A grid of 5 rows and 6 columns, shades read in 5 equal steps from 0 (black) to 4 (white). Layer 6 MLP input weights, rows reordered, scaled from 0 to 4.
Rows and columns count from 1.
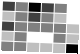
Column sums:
10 10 10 12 12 14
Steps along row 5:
same up same same down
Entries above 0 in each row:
5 6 6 6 5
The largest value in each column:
3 2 4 4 3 4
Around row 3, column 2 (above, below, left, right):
2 2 1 2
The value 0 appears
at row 1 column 3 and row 5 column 6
